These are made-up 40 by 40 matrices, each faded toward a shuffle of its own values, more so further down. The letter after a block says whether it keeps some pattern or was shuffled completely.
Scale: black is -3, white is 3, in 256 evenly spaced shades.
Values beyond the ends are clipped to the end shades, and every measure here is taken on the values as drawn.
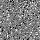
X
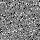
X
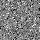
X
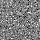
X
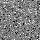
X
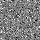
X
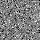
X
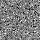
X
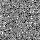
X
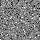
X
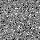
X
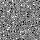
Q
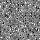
Q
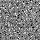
X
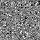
Q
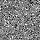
X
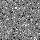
X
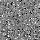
Q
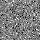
Q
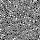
X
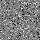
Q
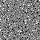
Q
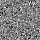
X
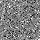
X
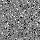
X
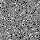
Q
